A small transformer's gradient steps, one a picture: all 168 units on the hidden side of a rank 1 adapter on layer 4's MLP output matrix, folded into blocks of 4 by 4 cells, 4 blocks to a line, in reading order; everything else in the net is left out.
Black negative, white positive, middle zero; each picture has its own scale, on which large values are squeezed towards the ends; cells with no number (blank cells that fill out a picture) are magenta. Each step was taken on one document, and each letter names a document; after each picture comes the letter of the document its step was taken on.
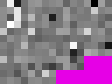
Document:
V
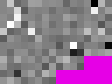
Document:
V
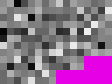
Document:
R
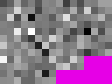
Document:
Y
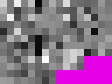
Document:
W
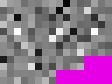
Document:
Y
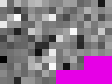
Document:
Y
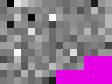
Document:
V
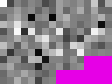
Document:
R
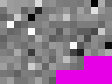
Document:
V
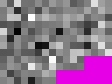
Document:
R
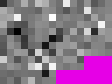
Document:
Y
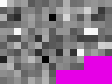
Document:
R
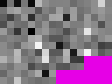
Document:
W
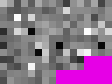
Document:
W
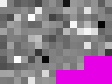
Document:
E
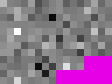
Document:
Y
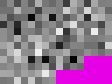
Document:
E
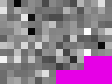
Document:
W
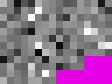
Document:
W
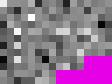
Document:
E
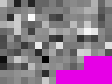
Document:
E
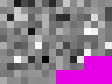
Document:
W
